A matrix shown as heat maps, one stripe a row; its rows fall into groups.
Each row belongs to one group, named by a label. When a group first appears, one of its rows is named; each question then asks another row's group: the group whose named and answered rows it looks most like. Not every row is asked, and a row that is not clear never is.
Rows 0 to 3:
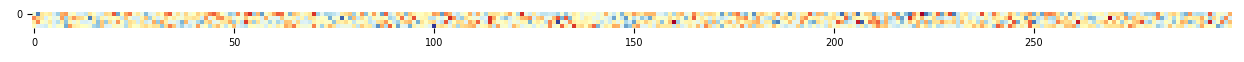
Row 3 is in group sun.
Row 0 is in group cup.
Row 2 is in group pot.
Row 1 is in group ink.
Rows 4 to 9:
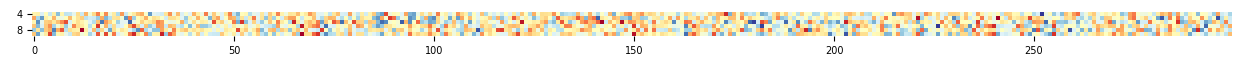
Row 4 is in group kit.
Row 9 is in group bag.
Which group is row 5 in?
sun
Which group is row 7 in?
bag
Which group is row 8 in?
cup
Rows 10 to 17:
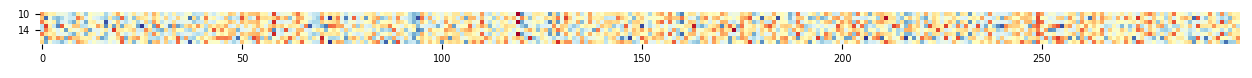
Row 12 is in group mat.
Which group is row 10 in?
mat
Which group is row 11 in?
sun
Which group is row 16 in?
cup
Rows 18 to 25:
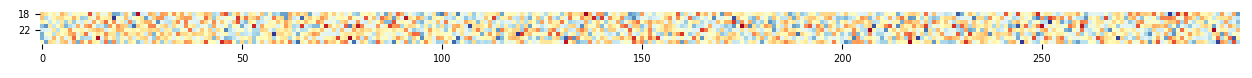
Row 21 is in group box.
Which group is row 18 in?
sun
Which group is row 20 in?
kit
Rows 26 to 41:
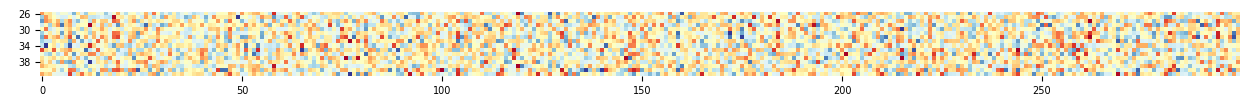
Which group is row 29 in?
cup
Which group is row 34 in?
box
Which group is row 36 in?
kit
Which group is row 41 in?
ink
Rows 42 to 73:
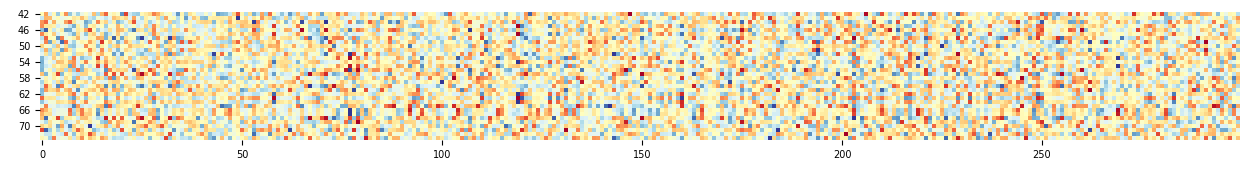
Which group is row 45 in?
mat
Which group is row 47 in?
mat
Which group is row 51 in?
cup
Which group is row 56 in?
box
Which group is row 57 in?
bag
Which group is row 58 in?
pot
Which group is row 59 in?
sun
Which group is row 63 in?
mat
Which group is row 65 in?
pot
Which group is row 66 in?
ink
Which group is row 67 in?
ink
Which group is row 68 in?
bag
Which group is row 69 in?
box
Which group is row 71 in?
sun
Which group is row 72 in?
kit
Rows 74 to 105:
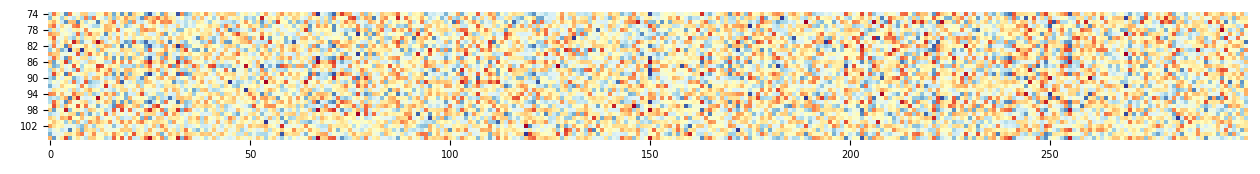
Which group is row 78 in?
pot
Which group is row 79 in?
ink
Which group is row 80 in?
pot
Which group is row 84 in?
ink
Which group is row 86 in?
bag
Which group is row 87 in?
kit
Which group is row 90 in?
box
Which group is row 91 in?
pot
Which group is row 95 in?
cup
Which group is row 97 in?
box
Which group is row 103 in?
sun
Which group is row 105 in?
bag
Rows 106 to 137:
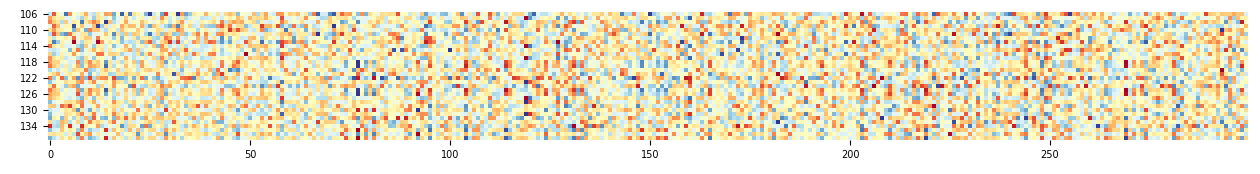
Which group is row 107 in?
mat
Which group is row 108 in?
ink
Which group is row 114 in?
mat
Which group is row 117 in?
mat
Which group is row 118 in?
ink
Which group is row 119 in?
ink
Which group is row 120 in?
pot
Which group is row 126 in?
ink
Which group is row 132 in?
box
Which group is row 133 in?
bag
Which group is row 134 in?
sun
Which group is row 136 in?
ink
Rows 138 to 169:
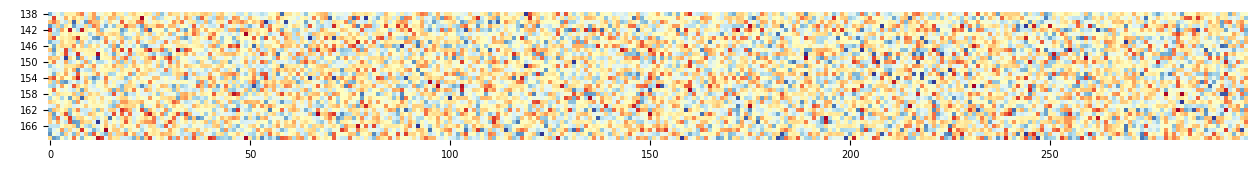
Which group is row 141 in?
box
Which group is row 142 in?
sun
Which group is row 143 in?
kit
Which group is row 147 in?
bag
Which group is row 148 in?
cup
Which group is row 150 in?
pot
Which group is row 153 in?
cup
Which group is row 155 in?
sun
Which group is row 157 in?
pot
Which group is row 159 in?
sun
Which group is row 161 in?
box
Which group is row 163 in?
bag
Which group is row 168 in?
box
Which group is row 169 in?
kit
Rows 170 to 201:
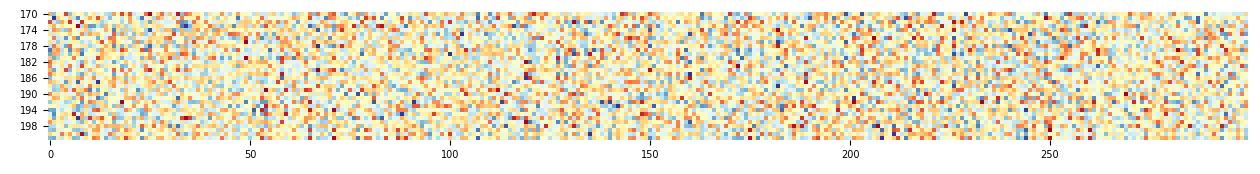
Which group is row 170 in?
bag
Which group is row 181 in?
kit
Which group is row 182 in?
mat
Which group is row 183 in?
sun
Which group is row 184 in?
bag
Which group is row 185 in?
mat
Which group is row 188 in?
bag
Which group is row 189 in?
pot
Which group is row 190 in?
ink
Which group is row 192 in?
kit
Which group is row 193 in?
pot
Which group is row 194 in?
box
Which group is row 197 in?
mat
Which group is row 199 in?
box
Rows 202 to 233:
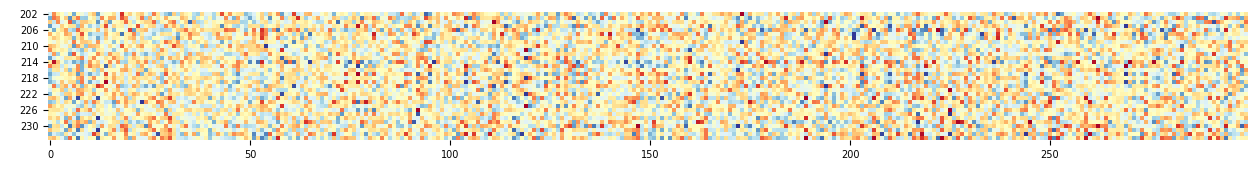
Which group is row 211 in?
mat
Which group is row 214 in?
pot
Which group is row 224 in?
box
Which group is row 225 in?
mat
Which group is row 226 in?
ink
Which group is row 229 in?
pot
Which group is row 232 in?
box
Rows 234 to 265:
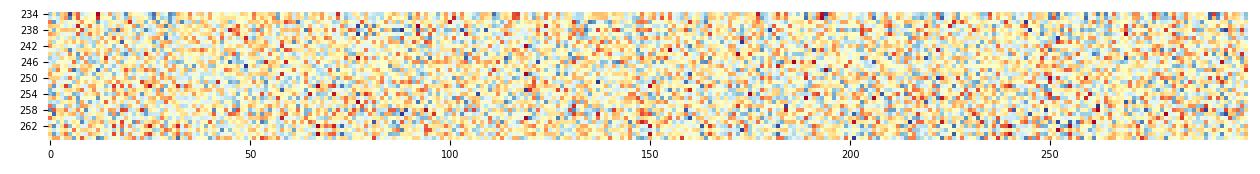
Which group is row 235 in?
cup
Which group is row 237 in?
ink
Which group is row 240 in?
kit
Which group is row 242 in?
mat
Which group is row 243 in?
cup
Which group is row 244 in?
sun
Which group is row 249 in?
mat
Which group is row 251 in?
pot
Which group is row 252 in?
bag
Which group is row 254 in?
box
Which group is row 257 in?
sun
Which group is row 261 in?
kit
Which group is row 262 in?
bag
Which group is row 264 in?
bag
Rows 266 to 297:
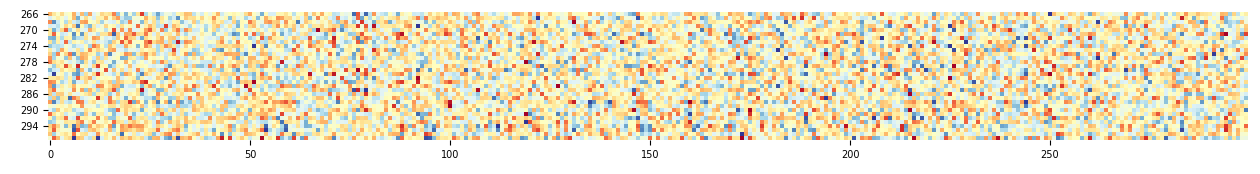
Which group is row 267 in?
pot
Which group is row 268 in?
sun
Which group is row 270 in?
bag
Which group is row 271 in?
pot
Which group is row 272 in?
box
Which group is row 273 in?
bag
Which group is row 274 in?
box
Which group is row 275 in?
bag
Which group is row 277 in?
sun
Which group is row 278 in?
mat
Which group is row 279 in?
cup
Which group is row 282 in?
ink
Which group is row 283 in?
pot
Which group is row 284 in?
kit
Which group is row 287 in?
cup
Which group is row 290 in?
box
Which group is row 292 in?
cup
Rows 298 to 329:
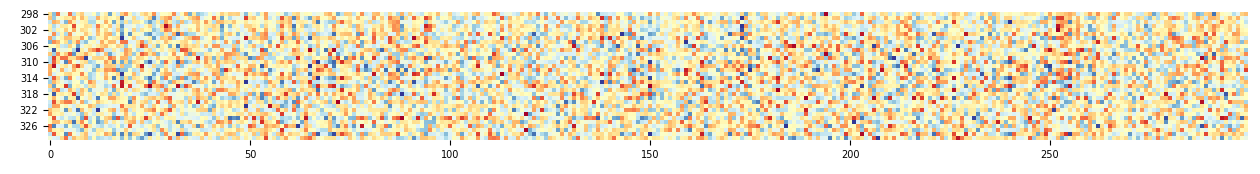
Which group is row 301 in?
kit
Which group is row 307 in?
box
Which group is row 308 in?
cup
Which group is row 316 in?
bag
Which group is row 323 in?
mat
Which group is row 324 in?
pot
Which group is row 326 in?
sun
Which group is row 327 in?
mat
